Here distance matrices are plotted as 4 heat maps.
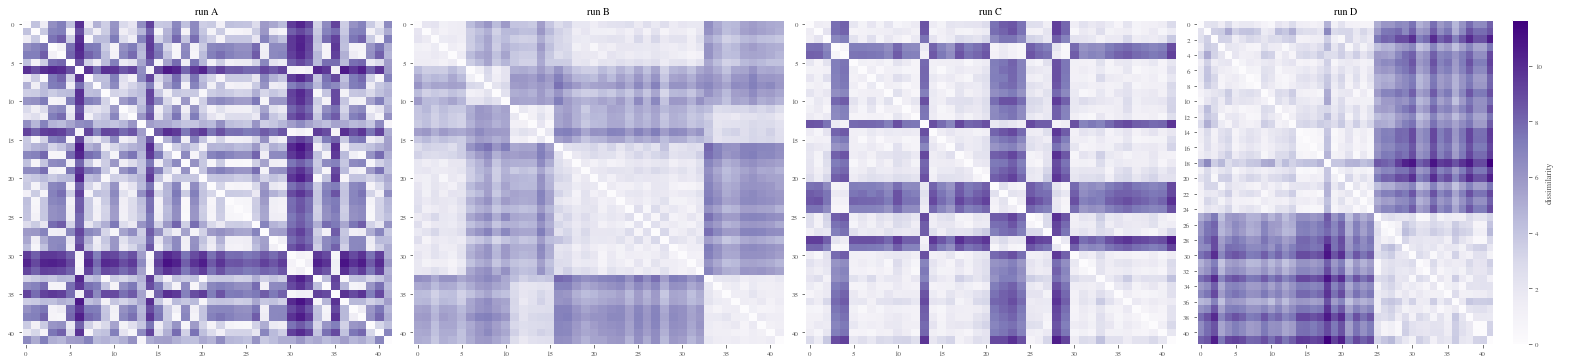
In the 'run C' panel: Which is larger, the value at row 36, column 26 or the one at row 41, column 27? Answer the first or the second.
the second
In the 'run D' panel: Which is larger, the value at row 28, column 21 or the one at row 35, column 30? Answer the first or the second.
the first
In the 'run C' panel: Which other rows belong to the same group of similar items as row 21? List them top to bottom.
3, 4, 13, 22, 23, 24, 28, 29
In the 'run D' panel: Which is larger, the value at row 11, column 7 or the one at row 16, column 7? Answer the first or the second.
the second
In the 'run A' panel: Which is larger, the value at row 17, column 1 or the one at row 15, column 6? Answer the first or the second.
the second
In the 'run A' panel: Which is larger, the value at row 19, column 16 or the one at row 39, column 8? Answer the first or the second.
the first
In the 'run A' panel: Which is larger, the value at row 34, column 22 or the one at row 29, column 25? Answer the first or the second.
the first
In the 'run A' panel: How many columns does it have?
42
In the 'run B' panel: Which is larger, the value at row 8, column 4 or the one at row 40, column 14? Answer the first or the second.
the first
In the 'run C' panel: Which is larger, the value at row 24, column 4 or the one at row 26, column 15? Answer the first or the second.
the second
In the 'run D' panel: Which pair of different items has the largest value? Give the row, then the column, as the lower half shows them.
41, 18
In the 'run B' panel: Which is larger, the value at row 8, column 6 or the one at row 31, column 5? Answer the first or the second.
the first
